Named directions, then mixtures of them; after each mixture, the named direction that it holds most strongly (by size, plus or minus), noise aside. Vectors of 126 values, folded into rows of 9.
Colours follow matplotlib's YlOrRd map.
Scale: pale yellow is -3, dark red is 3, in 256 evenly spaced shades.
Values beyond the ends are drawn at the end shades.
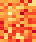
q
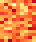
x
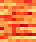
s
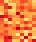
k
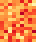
q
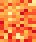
q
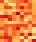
k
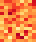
q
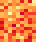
q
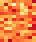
x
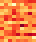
s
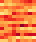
s
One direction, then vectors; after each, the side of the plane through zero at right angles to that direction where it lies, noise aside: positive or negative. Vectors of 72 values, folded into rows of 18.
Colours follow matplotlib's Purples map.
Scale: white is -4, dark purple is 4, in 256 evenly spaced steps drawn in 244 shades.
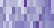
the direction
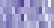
negative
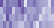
negative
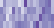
positive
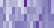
positive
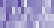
negative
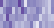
negative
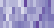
positive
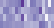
negative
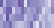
negative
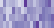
positive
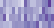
positive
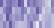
negative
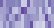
negative
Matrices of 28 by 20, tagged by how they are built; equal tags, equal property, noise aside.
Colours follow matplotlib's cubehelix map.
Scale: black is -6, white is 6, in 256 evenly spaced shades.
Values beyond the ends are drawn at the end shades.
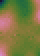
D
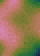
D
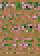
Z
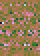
Z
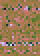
Z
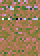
Z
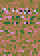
Z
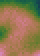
D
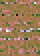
Z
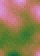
D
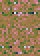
Z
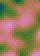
D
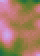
D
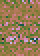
Z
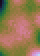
D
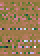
Z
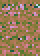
Z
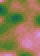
D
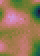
D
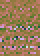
Z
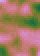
D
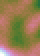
D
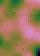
D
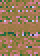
Z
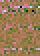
Z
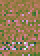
Z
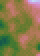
D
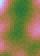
D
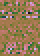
Z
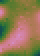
D
